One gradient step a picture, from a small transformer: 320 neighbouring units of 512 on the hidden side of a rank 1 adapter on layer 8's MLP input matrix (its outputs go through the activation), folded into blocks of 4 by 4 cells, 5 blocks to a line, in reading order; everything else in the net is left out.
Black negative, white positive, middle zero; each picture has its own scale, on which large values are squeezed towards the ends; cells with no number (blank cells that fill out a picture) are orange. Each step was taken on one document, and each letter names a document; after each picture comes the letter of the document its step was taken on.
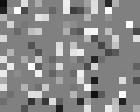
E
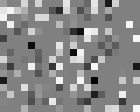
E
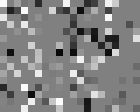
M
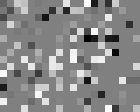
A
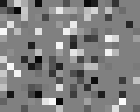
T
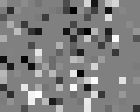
M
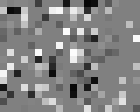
T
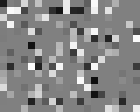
E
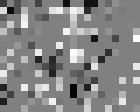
T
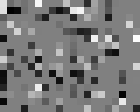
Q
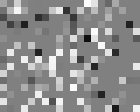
A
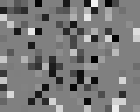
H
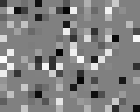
H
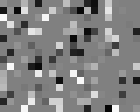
M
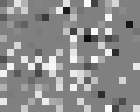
A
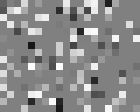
E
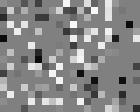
H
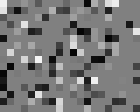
M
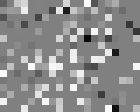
A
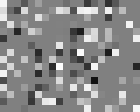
H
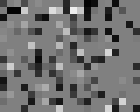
H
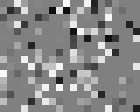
A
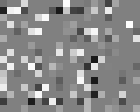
E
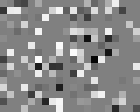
H
